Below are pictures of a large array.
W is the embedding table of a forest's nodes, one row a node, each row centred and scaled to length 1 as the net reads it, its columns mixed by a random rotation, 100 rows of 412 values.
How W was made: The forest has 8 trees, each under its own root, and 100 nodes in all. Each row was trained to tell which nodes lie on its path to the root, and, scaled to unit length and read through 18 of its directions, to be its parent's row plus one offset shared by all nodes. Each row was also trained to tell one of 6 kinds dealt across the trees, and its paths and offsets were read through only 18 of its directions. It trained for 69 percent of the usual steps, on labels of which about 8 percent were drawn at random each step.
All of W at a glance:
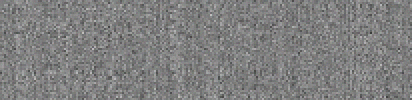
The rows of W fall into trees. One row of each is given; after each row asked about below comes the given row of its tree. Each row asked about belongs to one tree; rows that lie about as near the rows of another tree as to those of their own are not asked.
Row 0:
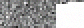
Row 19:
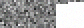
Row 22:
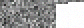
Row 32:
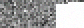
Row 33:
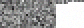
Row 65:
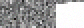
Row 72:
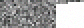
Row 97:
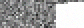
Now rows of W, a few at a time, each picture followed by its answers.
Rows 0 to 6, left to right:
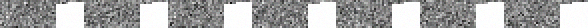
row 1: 65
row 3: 65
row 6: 33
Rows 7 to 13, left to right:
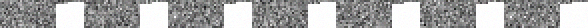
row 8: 33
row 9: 33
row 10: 19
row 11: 65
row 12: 19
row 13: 33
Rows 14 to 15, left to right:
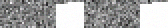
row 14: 65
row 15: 72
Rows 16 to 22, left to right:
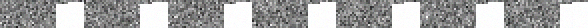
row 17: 22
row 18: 65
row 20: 33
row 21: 33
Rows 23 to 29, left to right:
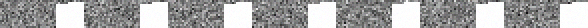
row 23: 19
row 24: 0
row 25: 0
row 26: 22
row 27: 65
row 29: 0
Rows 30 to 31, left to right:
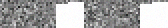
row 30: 65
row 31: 19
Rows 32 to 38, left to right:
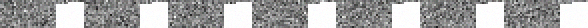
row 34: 22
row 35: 0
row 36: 65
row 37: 65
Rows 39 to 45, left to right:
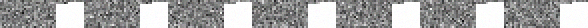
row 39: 0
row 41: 65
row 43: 19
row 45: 72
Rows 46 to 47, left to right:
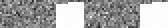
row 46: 32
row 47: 33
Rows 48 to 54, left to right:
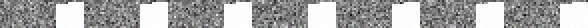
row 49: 33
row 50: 72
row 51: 65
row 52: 0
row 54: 32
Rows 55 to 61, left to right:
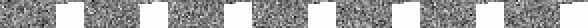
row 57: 19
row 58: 0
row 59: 19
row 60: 32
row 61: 22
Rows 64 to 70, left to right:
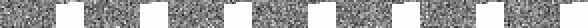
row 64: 0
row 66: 0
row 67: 19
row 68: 65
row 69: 0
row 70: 19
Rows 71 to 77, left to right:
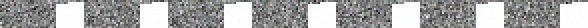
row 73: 22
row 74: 19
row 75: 65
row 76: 32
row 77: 19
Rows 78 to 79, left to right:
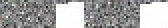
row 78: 33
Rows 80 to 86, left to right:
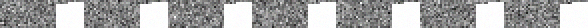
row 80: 19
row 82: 33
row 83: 72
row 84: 72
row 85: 0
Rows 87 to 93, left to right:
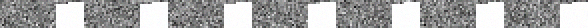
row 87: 22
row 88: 0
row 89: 33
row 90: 97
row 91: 0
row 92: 19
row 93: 32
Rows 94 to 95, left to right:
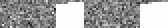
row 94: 33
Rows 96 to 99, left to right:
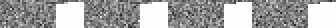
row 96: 97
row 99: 33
